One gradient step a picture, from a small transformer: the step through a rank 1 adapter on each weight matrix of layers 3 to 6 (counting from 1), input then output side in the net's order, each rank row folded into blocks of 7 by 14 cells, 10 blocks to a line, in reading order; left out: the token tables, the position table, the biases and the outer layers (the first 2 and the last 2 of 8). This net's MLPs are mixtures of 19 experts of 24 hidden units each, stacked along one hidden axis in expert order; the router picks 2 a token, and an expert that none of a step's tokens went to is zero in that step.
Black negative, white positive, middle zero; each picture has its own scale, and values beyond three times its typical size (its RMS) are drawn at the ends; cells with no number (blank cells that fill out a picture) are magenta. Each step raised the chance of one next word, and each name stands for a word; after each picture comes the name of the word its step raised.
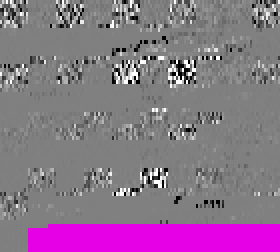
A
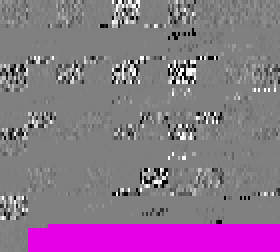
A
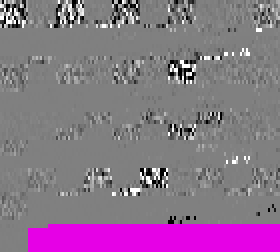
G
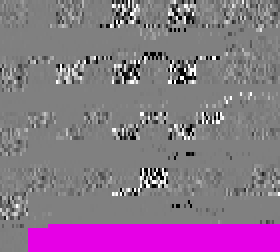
A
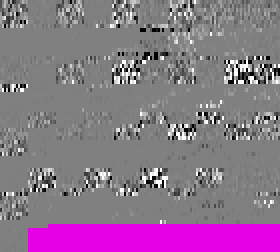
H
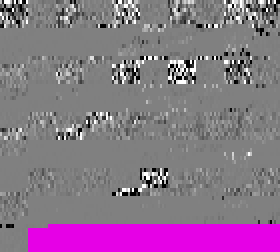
A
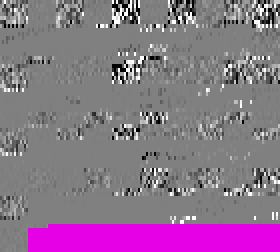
H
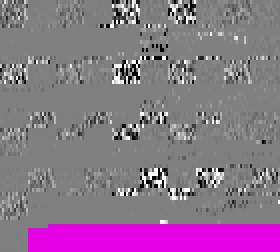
H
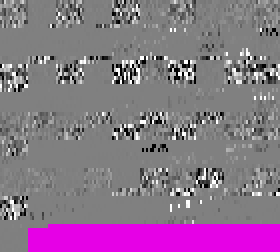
H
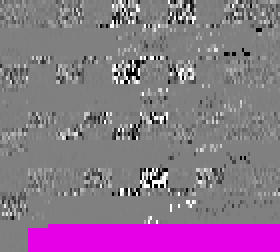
H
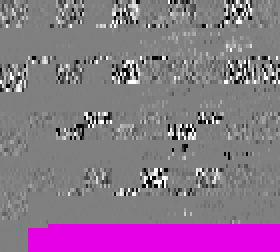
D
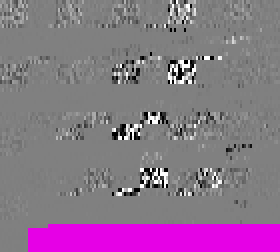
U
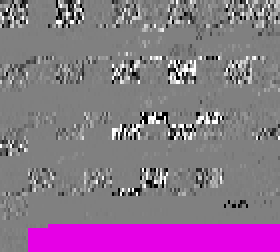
U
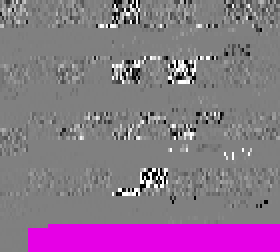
G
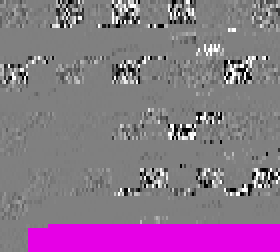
D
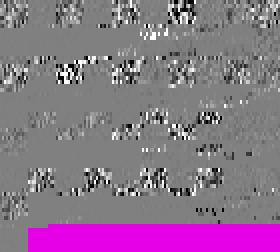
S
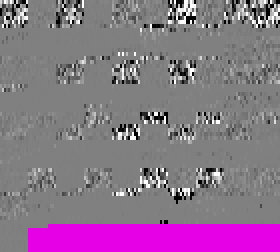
U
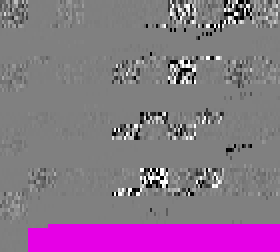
U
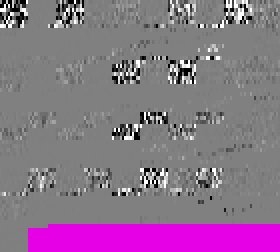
U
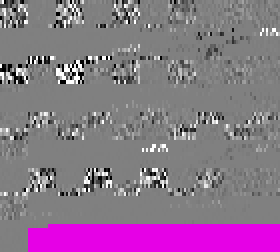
S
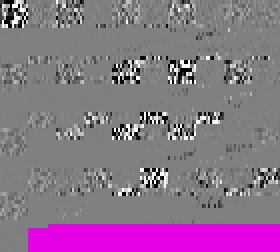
U
